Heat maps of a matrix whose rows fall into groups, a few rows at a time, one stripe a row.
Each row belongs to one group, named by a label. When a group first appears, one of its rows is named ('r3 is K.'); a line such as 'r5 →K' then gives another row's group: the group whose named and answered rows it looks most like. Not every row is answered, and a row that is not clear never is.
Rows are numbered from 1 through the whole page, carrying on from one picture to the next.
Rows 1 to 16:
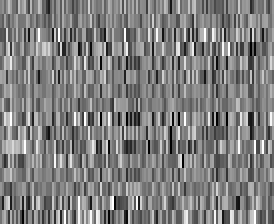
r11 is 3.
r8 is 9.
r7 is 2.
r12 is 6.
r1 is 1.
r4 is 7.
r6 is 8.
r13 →2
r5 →2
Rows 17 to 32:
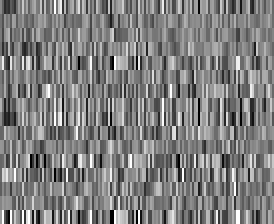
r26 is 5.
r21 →9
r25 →6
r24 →6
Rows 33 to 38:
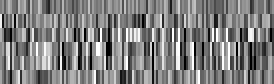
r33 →1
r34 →6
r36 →7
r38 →8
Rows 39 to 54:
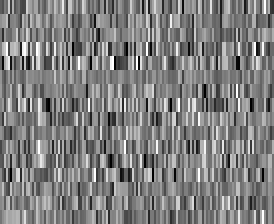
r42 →3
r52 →9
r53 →7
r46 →1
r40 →3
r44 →6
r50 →5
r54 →3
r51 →8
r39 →6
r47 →5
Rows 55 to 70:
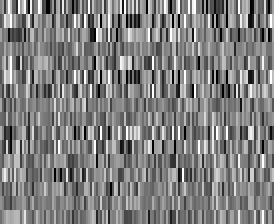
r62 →6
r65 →8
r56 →2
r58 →5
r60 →2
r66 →3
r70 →3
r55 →1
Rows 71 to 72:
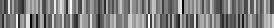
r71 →6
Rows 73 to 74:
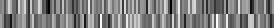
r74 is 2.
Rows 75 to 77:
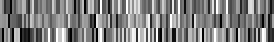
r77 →3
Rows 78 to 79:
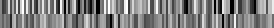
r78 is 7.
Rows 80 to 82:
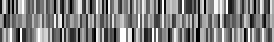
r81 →6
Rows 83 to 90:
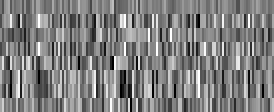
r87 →9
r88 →8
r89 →8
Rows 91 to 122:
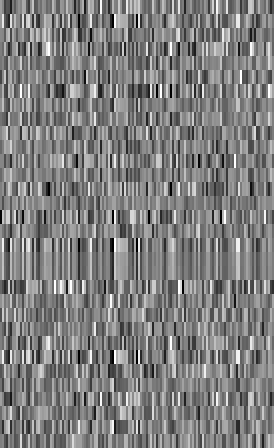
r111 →6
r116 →9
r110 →9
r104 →1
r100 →3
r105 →7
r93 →7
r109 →9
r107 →8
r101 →2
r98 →9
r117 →5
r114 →8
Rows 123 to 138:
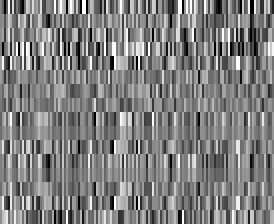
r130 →8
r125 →7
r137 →9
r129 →3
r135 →1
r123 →6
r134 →1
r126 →7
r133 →9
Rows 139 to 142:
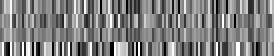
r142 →9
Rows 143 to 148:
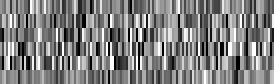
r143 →7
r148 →5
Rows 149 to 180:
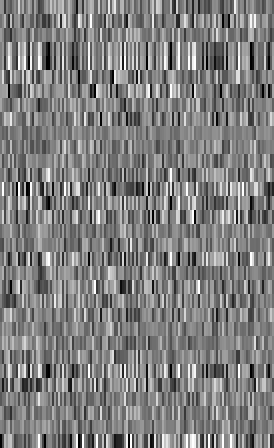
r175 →1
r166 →5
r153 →1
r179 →7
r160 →6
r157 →2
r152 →1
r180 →5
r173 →3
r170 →6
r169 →8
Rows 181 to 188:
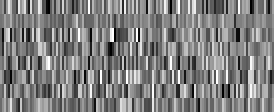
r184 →5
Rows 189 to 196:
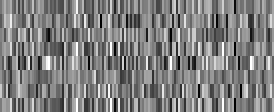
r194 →8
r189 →5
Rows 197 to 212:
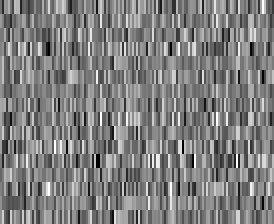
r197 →3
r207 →6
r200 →1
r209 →2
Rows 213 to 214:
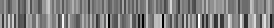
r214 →6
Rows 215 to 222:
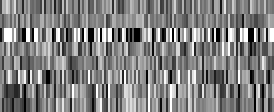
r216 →7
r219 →3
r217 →2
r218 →7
